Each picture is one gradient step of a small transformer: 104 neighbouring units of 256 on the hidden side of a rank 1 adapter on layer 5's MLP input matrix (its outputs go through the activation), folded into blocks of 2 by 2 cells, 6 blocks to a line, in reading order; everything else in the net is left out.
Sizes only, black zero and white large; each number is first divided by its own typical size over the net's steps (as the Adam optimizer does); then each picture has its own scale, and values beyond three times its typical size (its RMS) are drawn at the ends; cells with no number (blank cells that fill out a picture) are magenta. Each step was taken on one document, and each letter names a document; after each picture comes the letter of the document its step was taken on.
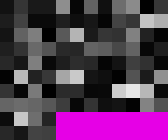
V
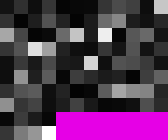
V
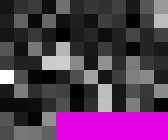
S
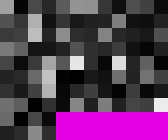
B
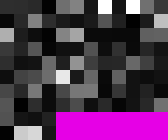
B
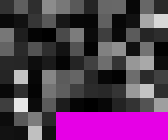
V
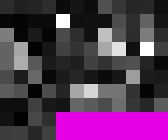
V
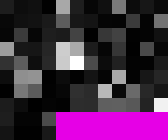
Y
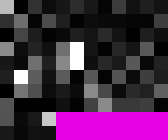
Y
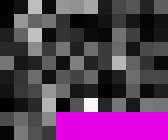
S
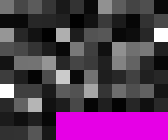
V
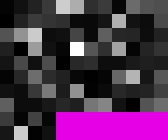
B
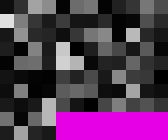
S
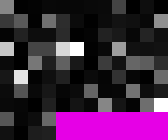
Y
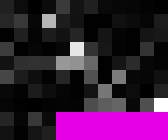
Y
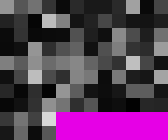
S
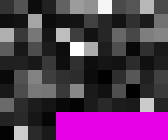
B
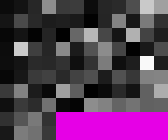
S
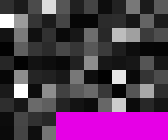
S
